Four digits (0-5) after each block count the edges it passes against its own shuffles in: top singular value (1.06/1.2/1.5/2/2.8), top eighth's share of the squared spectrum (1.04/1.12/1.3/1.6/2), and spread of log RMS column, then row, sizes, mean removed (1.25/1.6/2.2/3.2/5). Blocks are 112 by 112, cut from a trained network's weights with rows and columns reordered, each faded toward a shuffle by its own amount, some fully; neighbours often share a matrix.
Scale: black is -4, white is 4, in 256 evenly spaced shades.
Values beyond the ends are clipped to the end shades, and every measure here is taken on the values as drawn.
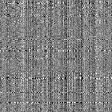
5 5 2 4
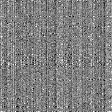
5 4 2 3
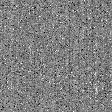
2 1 0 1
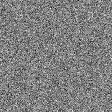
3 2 0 0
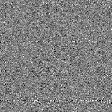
3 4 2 2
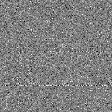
3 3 1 2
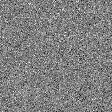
2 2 0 0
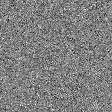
0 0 0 0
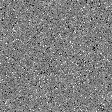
0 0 0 0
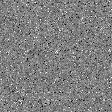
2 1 0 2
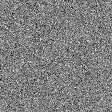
0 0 0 0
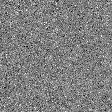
0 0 0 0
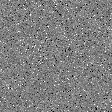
0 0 0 0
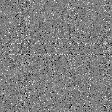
3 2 2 1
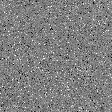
1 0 0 0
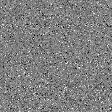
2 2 0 2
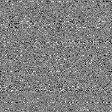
3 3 1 3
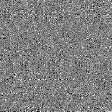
3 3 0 3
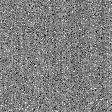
2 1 0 0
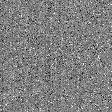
1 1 0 0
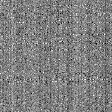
3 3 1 3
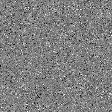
2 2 0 2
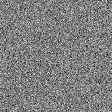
2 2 0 0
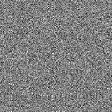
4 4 2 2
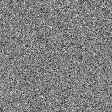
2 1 0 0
